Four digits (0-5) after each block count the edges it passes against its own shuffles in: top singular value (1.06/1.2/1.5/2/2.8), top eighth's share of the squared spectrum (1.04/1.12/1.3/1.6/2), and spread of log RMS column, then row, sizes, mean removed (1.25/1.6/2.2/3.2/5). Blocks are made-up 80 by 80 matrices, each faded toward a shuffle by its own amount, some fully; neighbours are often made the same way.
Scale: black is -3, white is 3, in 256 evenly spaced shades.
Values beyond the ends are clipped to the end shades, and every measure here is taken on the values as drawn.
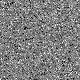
0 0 0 0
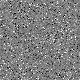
0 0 0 0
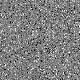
2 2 1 0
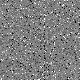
2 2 1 0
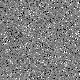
2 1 1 0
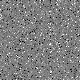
2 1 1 0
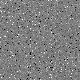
1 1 1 0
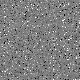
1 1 1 0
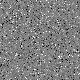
0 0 0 0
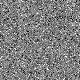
1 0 0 0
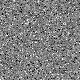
2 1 0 0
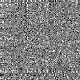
4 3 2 1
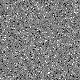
1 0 0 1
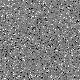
1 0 0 0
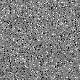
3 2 0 0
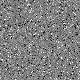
1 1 0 0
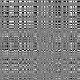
5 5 4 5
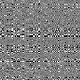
5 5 3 4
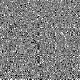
4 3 1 2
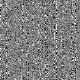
2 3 4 0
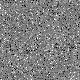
2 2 0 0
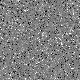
2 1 0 0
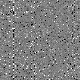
3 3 2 0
